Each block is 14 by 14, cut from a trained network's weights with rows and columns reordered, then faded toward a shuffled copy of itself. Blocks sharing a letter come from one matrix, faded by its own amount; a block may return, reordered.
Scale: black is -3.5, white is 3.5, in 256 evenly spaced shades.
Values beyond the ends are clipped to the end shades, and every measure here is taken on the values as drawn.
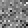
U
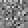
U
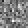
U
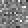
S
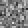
U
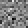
U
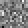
U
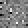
S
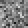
U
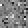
S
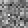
U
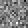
U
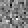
U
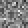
S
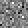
S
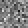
U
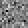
S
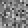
U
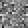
S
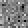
S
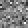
S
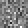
S
